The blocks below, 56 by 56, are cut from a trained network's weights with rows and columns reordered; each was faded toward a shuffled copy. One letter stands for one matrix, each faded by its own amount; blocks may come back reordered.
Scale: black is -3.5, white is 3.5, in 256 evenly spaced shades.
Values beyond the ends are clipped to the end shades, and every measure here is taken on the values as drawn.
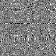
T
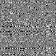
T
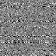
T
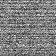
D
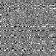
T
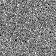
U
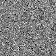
U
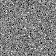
U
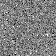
U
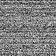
D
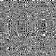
T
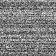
D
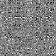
T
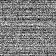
D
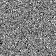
U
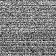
D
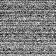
D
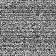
D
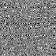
T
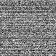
D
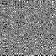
T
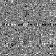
T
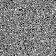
U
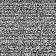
D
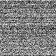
D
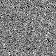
U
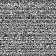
D
